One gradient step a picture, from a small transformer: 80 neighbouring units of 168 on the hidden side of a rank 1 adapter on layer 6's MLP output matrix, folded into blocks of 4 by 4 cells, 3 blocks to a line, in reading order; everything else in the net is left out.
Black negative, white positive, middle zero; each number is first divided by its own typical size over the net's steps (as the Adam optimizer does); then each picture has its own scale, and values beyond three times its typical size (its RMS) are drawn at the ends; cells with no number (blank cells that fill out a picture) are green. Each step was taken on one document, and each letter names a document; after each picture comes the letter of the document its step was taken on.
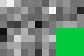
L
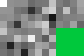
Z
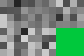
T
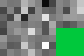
T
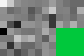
L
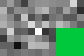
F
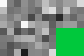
Z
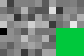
L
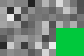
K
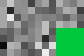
K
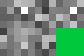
T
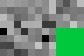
Z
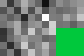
T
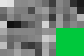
L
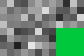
F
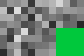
K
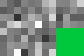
Z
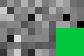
K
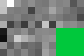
L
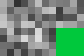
F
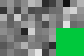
T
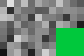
K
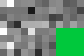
L
